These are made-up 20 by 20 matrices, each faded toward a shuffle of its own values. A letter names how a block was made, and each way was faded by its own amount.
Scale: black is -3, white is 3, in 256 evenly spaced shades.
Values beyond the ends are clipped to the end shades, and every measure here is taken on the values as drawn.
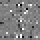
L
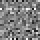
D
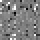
L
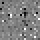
L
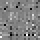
L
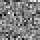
D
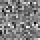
D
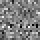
D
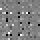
L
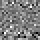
D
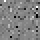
L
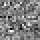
D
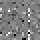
L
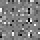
L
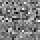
D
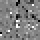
L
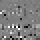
L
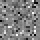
L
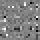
L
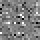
L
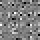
L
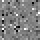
L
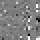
L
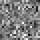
D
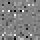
L
